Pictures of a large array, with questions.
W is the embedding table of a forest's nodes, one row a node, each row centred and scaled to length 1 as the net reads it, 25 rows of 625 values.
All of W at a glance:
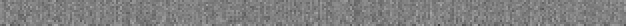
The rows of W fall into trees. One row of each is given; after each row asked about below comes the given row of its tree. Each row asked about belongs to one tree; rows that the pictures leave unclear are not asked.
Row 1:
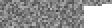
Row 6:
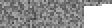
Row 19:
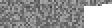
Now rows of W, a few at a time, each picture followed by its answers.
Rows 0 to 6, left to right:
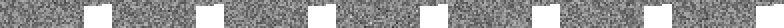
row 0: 6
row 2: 19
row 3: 1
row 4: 6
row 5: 1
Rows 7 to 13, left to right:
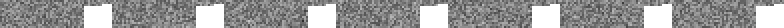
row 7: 19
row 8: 6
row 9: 19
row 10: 6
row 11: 1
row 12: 19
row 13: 1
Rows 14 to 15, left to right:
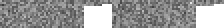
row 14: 1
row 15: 6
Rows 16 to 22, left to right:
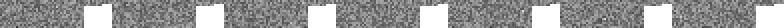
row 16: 19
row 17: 6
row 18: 6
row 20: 19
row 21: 19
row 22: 1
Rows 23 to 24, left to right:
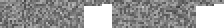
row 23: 19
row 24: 1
